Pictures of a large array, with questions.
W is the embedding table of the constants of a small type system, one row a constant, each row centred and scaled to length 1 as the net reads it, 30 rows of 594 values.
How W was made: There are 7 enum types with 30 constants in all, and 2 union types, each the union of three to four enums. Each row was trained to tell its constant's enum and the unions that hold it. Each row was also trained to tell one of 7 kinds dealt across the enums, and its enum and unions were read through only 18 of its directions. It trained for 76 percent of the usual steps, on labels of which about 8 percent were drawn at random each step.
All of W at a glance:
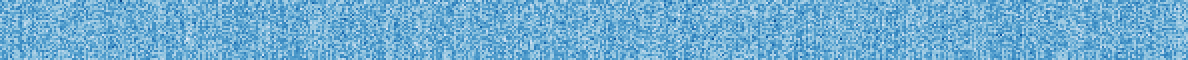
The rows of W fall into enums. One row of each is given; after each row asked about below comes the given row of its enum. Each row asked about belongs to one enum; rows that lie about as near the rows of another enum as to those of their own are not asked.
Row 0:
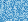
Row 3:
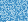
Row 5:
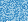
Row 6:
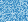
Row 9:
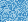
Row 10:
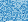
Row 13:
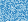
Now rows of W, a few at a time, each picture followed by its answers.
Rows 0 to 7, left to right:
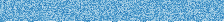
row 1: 0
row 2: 5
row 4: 13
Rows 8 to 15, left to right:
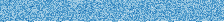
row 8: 3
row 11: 5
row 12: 10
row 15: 13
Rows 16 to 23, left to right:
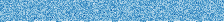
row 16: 6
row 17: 9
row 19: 13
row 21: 3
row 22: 13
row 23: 5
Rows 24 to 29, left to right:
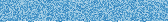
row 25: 9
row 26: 3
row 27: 5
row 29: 3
